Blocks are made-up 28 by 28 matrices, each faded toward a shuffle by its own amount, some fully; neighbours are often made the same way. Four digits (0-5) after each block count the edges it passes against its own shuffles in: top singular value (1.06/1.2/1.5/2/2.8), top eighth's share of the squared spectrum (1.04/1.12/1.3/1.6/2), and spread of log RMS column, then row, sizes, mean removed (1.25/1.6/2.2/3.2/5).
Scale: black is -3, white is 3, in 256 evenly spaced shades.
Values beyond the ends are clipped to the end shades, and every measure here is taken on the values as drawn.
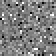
0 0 0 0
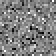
0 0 0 0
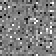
2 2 1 0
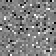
2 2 0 0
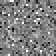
1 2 0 0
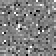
1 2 1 0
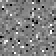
0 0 0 0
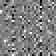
3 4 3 0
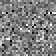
2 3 0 1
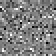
2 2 0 2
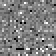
2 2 0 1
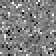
1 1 0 0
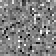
0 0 0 0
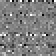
2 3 0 3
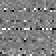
3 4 0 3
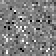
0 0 0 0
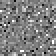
0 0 0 1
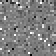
0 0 0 0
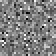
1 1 0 0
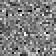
1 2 0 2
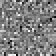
1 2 0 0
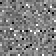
1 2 0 1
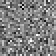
2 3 1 1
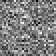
3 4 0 1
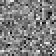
2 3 1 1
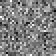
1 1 0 0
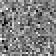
2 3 1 1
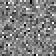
1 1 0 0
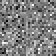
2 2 1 0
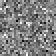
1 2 0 0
